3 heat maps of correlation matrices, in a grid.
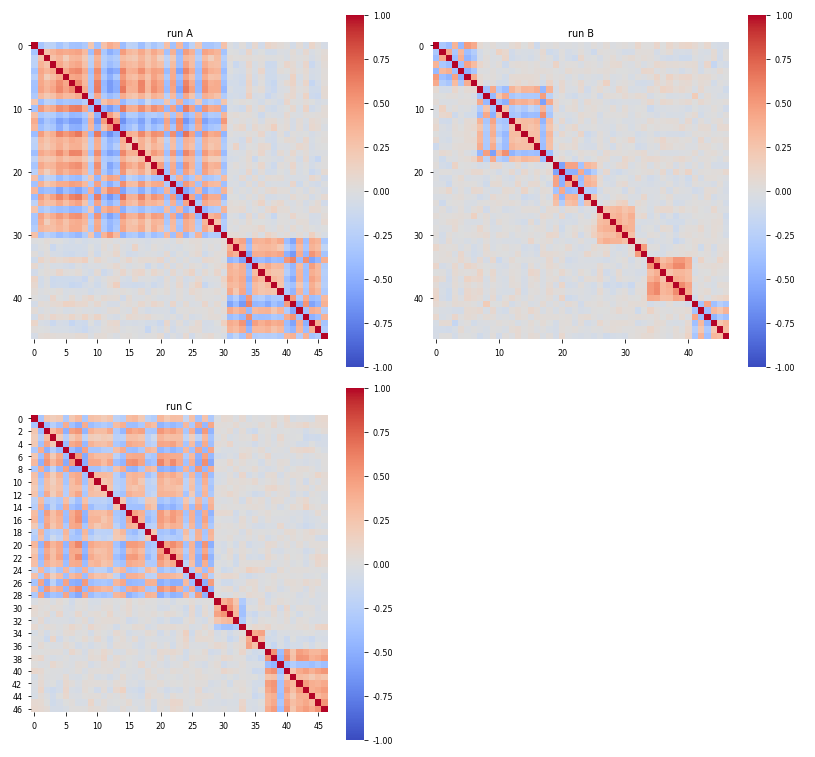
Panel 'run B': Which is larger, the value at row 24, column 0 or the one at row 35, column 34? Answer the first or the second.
the second
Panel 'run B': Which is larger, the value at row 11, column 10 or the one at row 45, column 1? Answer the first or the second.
the first
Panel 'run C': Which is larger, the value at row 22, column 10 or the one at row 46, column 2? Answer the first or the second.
the first
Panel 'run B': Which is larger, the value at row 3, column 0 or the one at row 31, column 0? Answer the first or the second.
the first
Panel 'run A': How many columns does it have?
47
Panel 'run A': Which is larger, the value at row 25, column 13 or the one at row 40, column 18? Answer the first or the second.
the second
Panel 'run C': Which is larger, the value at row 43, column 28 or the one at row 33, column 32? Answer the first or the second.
the first
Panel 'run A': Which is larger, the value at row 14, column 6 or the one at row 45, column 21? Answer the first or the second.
the first
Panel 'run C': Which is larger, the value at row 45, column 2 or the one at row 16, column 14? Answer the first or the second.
the first
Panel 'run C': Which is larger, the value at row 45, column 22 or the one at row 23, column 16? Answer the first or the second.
the second
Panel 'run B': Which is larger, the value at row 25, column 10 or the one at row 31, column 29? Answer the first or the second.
the second
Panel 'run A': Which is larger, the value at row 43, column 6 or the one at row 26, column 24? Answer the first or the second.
the first
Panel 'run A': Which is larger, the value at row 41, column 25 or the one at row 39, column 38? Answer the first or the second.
the second
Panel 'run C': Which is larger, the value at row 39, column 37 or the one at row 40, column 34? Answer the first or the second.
the second
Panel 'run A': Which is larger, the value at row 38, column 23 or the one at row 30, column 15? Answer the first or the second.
the first
